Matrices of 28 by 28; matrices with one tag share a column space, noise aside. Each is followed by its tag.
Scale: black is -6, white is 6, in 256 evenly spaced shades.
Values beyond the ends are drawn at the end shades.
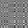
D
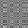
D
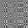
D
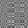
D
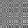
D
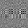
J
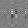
J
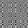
D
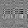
J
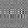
J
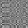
D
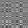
D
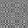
D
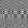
J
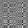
D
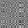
D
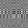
J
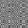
D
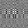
J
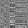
D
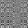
D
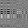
J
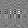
J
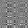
D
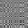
D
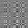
D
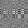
J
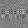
J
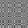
D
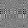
J
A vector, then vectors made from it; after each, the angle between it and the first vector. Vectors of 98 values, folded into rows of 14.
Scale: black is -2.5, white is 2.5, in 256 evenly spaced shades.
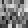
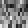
nearly opposite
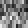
nearly opposite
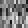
partly opposed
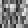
partly aligned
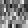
nearly opposite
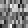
partly aligned
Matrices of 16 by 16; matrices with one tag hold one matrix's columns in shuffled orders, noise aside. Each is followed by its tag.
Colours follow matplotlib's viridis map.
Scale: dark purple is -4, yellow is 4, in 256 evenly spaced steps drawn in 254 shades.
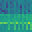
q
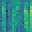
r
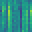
r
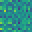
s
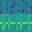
q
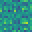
s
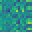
s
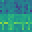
q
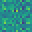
s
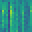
r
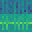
q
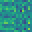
s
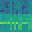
q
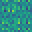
s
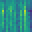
r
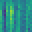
r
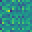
s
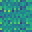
s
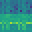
q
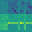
q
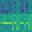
q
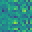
s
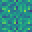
s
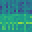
q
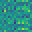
s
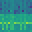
q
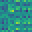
s
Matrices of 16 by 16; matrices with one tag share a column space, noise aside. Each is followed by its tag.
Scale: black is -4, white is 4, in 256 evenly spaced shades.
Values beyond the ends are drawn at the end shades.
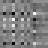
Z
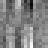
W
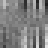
W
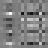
Z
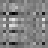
Z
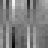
W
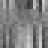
W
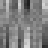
W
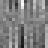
W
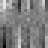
W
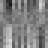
W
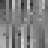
W
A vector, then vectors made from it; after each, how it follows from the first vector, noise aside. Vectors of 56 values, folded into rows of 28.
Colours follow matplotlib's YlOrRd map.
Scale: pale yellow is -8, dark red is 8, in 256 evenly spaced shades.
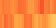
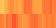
reversed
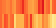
scaled up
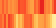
scaled up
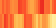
scaled up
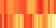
scaled up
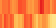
scaled up
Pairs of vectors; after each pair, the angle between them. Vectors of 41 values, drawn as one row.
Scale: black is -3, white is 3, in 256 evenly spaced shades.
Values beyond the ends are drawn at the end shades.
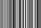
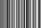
partly opposed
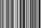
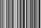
nearly parallel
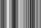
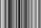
partly opposed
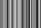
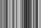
partly aligned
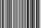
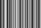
partly aligned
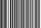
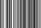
partly opposed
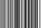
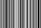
nearly opposite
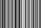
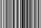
nearly opposite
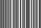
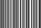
nearly parallel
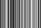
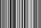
partly aligned
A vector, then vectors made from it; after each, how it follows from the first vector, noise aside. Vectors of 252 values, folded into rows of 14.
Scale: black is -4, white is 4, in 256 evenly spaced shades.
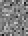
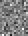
negated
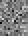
wrapped around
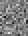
wrapped around
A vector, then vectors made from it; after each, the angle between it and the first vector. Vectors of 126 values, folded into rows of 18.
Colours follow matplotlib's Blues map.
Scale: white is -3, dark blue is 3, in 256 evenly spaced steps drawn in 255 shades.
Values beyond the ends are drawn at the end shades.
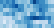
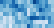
nearly parallel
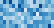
orthogonal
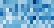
partly aligned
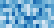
partly aligned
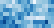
nearly opposite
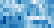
nearly opposite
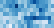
nearly parallel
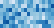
partly opposed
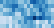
nearly parallel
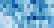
nearly parallel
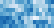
nearly opposite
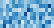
orthogonal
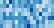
orthogonal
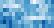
nearly opposite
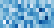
orthogonal
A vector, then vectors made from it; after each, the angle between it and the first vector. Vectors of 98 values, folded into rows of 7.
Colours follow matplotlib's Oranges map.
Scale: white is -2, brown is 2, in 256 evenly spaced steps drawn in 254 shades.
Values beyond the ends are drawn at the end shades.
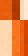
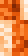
nearly parallel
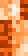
nearly opposite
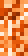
partly aligned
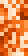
partly opposed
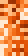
partly aligned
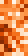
partly opposed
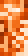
partly opposed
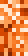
partly opposed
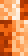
nearly opposite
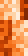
nearly opposite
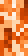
partly opposed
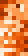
partly aligned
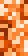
partly opposed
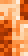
nearly opposite
